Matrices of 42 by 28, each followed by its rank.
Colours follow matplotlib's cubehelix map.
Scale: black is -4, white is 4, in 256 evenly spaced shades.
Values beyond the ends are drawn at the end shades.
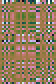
two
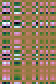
one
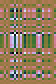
one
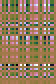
one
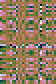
two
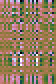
two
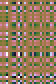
one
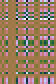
one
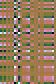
one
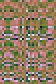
two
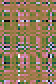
two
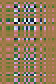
one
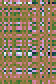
two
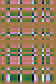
one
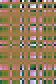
one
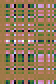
one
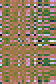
two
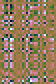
two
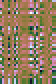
two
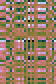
two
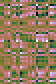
two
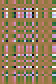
one
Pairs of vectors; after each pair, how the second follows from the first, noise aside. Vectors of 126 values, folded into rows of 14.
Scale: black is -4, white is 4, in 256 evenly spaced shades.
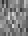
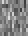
sign-scrambled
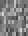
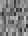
negated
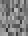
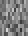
sign-scrambled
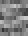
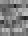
negated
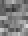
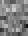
negated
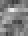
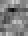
negated
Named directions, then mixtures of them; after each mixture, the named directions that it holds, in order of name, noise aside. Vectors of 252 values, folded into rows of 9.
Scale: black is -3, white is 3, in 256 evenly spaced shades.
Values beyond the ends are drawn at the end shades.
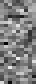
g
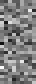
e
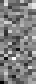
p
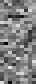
g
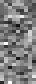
g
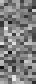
e, p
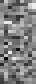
g, p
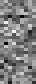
e, g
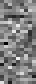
g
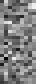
g, p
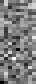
p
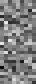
e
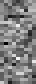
g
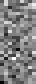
p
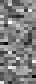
e, g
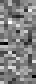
e, g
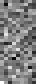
g, p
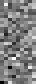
g, p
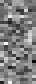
g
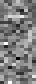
g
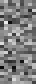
e
